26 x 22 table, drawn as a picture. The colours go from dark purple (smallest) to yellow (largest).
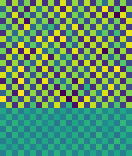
Slope: none. Average level on the scale: 50%. Grain: checkered. Seam: horizontal, 70% of the way down, the bottom part calmer.
